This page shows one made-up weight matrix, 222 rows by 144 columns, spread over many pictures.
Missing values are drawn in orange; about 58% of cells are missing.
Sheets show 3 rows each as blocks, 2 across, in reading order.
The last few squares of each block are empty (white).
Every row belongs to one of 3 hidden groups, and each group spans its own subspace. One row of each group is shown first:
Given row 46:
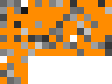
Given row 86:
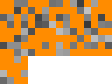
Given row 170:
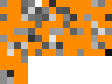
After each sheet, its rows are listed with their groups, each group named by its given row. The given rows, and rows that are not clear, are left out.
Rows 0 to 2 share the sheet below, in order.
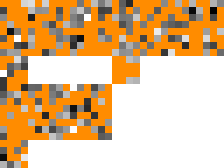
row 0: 46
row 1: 170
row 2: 46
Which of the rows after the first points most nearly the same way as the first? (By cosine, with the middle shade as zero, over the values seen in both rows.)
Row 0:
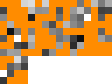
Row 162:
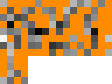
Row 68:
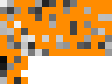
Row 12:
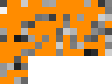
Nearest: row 12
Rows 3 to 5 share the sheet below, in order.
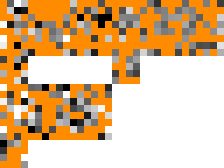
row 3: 86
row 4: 86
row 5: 46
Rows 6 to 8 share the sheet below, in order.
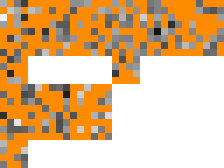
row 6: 170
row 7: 46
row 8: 46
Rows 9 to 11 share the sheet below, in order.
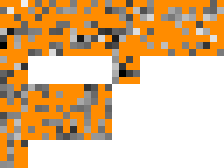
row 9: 46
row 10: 86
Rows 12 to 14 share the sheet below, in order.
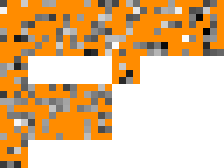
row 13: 46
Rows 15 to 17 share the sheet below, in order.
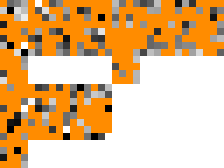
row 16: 86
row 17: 170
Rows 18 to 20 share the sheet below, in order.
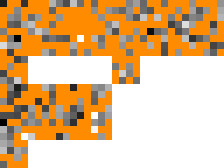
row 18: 46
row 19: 46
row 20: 46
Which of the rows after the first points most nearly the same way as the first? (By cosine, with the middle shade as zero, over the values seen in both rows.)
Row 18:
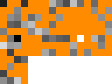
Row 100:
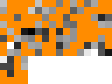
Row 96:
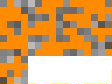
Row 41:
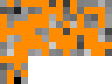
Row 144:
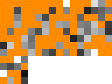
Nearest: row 96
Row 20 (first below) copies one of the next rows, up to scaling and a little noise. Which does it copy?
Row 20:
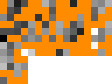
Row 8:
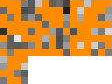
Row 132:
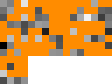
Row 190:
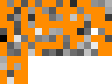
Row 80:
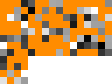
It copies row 190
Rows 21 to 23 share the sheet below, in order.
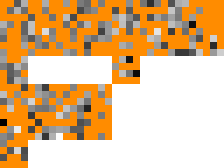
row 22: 170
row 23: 86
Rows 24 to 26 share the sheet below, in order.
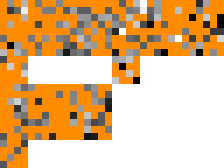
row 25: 86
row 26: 86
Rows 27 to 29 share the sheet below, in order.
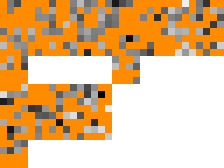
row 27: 86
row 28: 46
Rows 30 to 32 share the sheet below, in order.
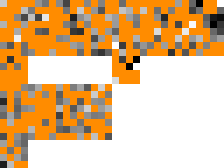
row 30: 46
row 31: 86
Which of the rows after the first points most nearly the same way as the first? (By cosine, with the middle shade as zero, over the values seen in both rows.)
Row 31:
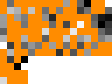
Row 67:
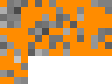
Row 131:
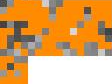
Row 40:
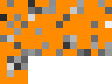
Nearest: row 131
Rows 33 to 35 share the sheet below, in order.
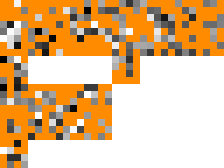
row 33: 46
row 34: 86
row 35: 46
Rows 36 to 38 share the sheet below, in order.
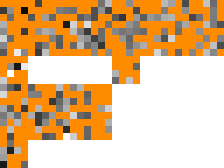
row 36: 86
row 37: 46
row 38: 170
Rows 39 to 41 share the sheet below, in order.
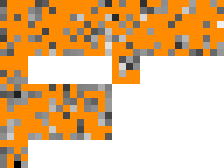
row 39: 86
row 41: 170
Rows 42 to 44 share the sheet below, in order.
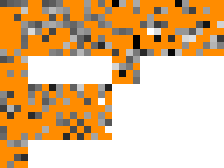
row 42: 46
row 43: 46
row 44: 86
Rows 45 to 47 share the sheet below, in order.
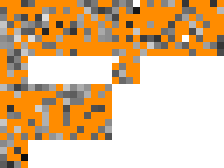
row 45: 46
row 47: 170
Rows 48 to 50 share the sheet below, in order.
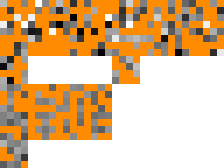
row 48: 46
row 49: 46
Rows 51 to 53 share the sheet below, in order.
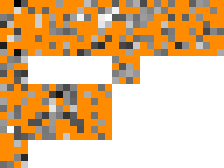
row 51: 86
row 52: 170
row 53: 170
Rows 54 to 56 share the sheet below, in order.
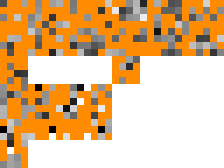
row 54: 170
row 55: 170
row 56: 86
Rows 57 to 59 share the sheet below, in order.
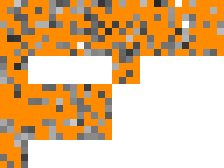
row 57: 170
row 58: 86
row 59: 170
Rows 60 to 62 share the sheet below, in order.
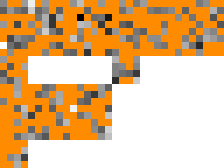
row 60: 86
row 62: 86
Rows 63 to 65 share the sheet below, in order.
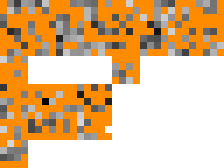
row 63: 46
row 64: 86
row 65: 46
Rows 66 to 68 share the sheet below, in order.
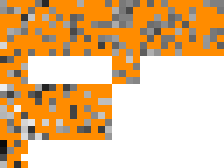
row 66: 46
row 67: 86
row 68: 46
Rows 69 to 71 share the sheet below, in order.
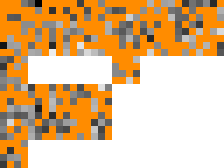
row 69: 86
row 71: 170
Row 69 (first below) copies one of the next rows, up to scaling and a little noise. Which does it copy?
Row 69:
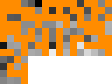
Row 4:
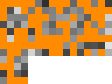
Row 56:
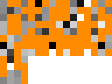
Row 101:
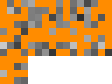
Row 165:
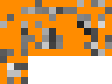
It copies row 56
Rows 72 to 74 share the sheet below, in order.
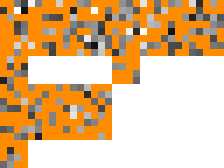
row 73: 86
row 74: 46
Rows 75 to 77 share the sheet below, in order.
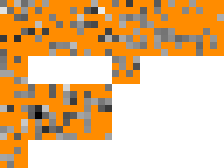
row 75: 170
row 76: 86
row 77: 46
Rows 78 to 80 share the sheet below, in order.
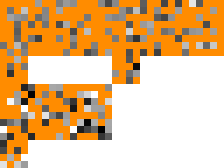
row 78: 86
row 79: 86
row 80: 46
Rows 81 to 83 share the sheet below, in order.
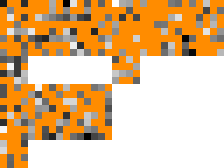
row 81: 46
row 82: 46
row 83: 86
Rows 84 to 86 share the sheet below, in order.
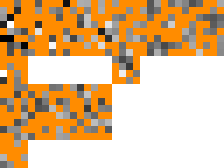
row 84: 46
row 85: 86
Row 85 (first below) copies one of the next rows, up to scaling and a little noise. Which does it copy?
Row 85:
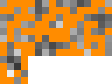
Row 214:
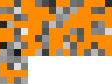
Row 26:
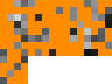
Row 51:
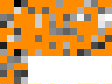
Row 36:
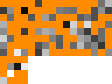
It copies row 36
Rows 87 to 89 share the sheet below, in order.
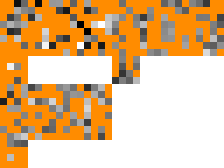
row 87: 86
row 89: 170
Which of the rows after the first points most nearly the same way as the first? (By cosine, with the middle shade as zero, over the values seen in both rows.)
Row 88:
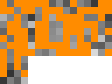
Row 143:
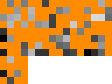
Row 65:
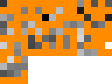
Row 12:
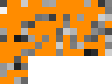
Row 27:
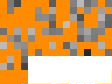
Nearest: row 65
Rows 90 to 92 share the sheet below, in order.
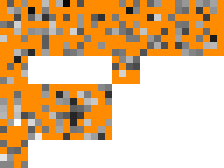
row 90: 86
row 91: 86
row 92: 46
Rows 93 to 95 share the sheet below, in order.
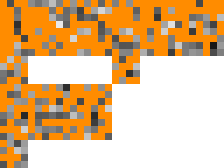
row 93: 46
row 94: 86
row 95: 170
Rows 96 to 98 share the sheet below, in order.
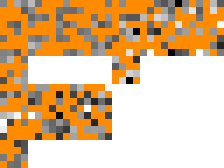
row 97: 170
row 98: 86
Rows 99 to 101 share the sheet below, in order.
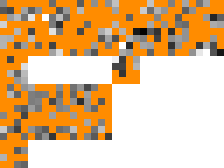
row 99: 46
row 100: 170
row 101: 86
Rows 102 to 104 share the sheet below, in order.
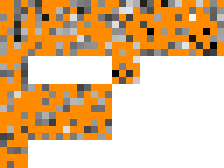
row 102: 46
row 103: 46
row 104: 170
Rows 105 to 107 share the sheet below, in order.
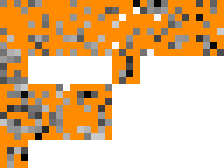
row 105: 170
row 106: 46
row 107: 46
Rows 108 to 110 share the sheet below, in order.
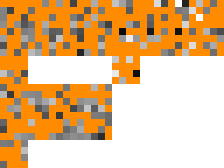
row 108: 46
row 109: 46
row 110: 170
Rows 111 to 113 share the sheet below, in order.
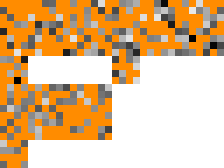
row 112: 46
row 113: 46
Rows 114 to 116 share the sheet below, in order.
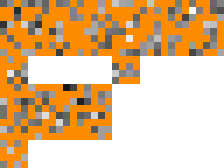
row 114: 170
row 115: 46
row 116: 46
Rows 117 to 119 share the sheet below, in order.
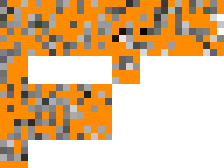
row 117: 170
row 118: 86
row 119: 46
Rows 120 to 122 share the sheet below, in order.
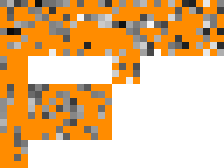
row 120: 86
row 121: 46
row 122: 46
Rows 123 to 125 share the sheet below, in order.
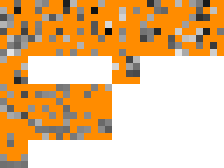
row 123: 170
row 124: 46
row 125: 86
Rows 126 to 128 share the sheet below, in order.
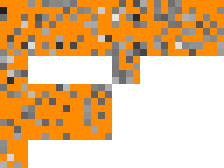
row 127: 170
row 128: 86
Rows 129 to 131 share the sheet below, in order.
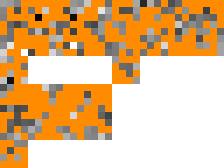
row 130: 170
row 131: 46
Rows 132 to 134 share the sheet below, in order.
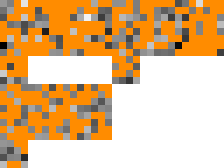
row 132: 46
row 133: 170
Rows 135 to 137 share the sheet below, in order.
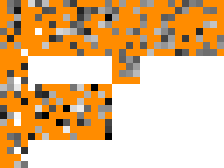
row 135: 46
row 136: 46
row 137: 170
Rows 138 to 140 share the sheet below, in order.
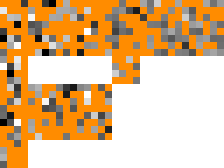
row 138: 86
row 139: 46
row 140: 46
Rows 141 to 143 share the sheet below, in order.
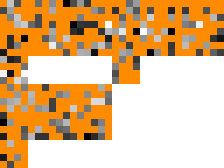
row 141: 46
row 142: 86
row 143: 86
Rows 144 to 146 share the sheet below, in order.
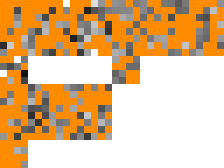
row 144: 46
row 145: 170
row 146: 86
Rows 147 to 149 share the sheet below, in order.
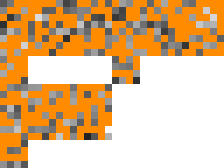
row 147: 170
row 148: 170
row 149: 86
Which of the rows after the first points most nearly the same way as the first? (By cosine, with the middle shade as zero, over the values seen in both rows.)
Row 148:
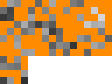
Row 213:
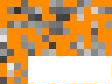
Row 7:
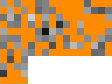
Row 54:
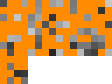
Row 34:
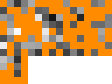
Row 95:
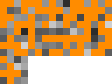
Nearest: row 213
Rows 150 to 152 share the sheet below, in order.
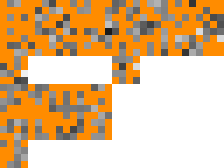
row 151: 86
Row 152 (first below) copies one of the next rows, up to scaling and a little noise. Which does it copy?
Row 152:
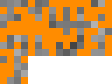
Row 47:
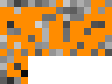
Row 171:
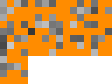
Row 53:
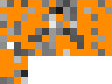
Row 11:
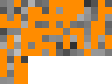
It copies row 11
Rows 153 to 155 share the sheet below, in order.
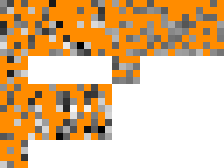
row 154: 86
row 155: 86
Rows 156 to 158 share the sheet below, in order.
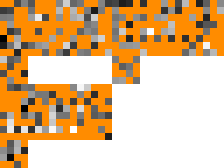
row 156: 86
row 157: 46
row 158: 170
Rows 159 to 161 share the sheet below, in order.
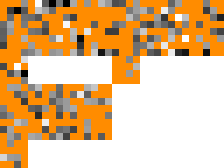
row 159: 170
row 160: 86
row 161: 46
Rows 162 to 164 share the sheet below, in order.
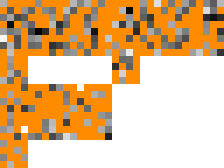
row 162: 46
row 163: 86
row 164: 170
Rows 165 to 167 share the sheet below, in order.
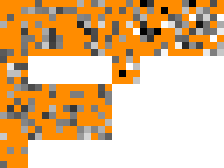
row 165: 86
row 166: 86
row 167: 86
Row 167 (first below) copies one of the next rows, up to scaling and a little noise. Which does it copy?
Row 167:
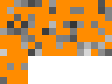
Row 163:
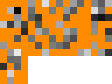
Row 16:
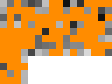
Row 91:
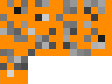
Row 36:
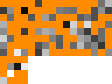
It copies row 16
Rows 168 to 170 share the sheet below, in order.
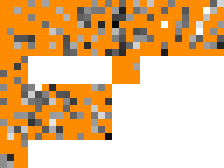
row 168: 170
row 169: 170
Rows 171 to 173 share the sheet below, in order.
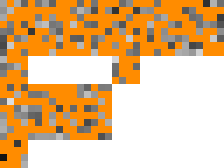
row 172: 170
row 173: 46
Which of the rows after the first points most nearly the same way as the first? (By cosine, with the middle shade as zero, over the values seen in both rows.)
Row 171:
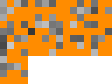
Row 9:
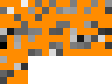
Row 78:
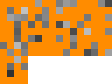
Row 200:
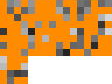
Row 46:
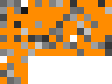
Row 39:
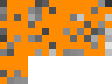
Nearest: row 9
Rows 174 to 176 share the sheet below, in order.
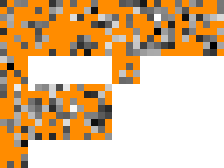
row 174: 86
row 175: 46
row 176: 86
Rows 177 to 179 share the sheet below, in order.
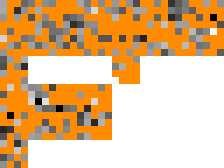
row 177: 86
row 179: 46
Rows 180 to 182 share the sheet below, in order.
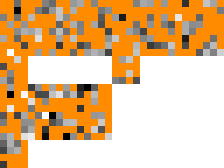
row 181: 46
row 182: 170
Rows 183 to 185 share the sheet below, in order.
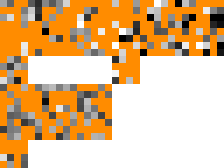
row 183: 46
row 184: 86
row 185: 46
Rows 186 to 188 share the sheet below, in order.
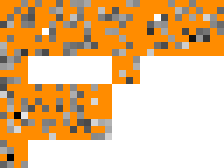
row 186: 46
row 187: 46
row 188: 86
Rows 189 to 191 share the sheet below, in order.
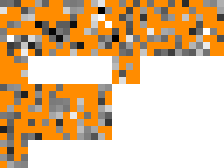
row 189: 170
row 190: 46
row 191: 46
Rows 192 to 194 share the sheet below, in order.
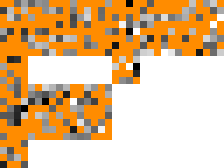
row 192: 46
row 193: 86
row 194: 46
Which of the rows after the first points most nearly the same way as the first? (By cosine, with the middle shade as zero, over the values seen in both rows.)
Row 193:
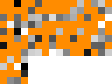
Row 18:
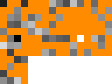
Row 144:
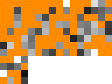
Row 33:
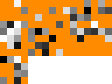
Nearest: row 144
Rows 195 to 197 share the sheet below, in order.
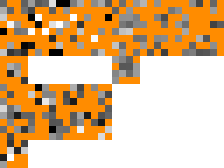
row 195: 46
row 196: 86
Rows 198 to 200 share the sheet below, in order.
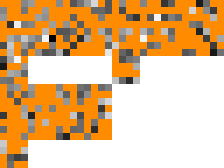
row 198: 46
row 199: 46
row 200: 86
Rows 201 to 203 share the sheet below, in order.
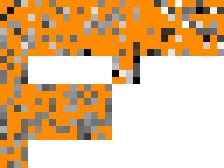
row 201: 170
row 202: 86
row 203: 86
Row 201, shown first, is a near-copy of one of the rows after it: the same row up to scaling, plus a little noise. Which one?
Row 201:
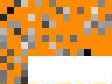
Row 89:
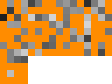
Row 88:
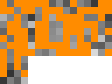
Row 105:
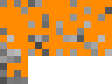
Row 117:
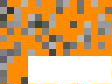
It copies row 117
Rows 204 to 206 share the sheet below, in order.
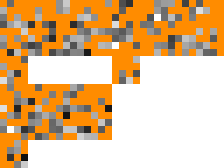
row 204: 170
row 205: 46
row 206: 170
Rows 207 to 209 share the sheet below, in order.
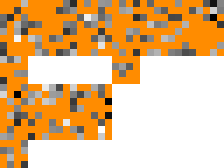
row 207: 46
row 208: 170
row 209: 86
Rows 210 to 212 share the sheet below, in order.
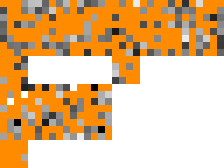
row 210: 86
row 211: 46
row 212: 46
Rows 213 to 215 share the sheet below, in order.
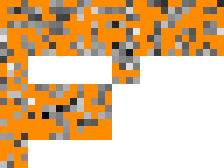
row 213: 86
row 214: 86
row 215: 46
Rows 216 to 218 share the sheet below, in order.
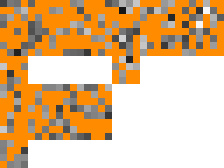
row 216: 86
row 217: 170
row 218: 86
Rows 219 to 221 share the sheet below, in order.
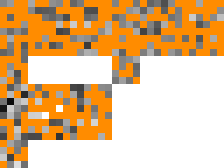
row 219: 86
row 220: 86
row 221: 46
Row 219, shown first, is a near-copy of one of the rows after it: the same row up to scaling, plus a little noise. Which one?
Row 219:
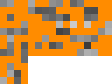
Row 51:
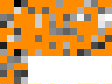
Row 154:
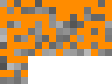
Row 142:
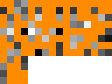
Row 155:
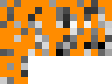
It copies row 155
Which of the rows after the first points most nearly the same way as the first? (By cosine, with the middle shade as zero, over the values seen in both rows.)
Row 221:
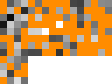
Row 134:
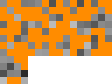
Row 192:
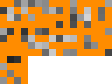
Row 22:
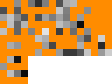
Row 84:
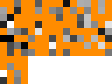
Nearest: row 84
